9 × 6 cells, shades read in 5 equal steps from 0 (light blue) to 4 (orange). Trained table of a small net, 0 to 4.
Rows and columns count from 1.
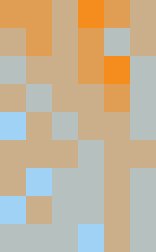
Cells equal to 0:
4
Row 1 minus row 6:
1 1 0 3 1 0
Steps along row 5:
up down up same down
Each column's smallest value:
0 0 1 0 1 1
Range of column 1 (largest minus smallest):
3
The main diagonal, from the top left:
3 3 2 2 2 2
